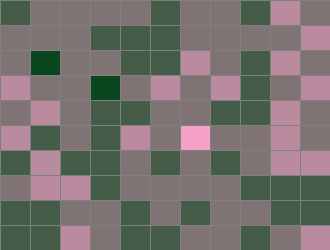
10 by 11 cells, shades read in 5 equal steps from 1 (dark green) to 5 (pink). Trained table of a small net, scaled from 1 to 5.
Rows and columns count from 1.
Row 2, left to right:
3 3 3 2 2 2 3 3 3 3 4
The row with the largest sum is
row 6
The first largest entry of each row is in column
10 11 7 1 2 7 2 2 3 3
